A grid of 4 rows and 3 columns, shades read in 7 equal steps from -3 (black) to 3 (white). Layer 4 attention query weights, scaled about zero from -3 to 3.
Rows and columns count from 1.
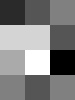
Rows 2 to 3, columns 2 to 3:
2 -1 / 3 -3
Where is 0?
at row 1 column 3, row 4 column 1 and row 4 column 3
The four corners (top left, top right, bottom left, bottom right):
-2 0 0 0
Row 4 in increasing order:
-1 0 0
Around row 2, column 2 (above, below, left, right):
-1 3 2 -1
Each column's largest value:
2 3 0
